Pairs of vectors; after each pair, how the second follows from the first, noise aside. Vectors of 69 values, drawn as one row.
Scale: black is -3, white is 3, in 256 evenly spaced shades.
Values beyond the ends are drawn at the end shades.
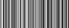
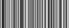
sign-scrambled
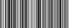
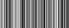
wrapped around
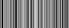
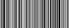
wrapped around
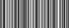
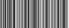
wrapped around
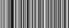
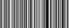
wrapped around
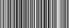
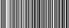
wrapped around
